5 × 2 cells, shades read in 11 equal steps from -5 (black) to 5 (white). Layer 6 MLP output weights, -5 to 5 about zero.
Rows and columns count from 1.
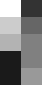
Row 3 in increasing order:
0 2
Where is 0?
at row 3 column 2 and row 4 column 2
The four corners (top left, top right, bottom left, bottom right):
5 -3 -4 1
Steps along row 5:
up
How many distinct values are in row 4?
2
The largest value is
5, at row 1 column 1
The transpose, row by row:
5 3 2 -4 -4 | -3 -1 0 0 1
